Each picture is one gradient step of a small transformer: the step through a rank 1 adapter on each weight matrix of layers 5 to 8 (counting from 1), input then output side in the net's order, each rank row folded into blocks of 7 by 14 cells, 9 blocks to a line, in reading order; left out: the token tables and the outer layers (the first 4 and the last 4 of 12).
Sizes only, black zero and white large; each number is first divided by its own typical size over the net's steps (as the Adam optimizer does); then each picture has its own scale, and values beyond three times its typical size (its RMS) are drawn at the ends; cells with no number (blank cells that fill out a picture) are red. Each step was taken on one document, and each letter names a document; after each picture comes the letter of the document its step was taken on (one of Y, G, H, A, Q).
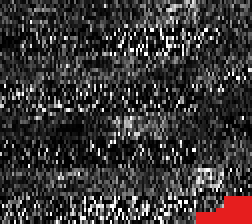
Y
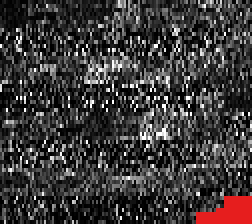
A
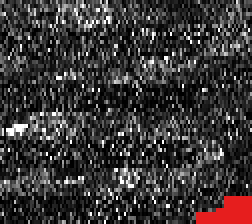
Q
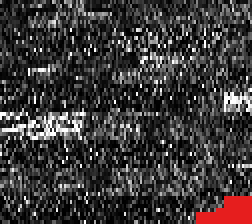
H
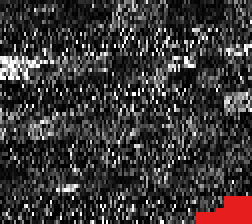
Y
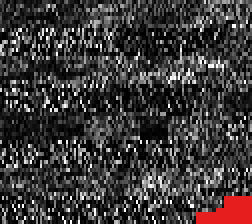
A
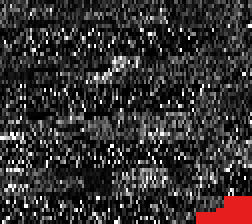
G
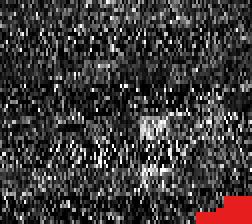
A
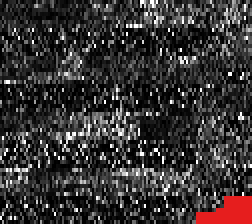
G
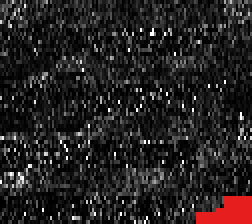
G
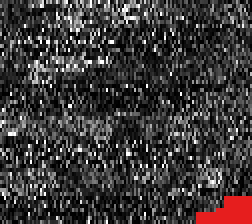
Q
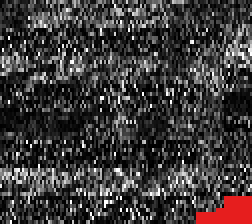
H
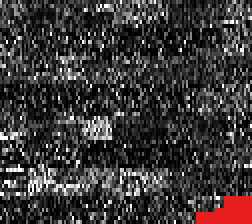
G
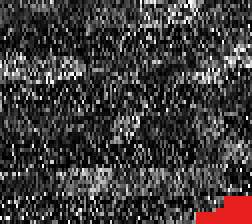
Y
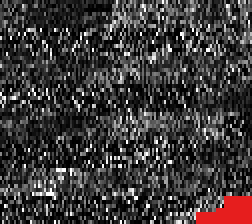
Y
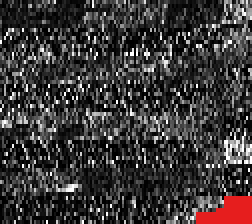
Y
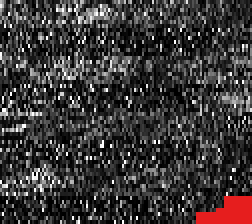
Q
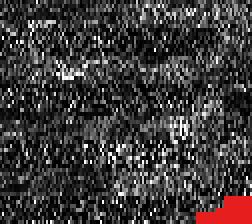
H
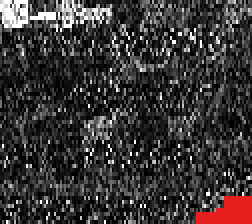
H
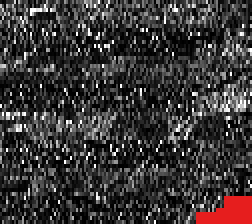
G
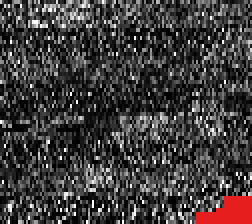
H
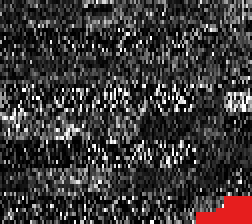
Y
